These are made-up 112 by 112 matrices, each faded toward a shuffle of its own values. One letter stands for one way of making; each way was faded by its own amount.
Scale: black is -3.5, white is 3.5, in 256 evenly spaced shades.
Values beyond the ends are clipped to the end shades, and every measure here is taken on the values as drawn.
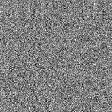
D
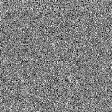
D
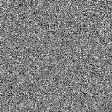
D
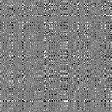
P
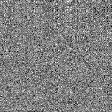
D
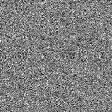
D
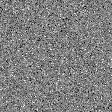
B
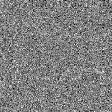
D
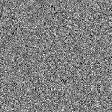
D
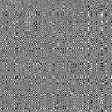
P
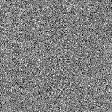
D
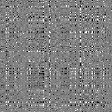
P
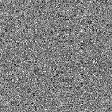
D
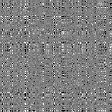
P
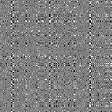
P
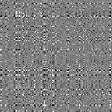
P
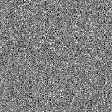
D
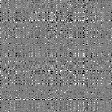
P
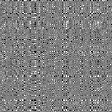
P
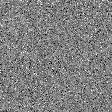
B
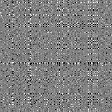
P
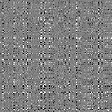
P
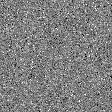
B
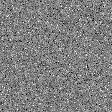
B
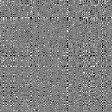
P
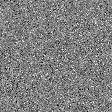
B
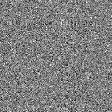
D
